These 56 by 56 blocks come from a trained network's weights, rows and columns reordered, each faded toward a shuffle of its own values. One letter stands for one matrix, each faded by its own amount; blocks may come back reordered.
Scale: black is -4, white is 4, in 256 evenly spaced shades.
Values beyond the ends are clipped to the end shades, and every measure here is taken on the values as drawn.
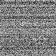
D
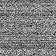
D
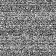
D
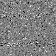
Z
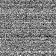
D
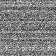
D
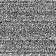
D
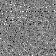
Z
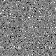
Z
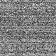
D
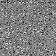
Z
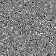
Z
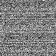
D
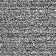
D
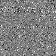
Z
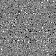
Z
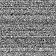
D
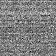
D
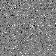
Z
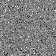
Z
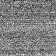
D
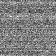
D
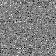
Z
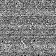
D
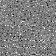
Z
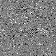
Z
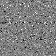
Z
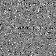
Z
